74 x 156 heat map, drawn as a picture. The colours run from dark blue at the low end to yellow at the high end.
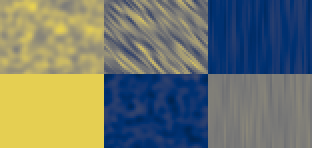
It is made of 2 by 3 panels. Panel 1,1: high, blotchy. Panel 1,2: middling, slanting down to the right, strong in contrast. Panel 1,3: very low, streaked downward, faint in contrast. Panel 2,1: very high, flat. Panel 2,2: very low, blotchy, faint in contrast. Panel 2,3: middling, streaked downward, faint in contrast.
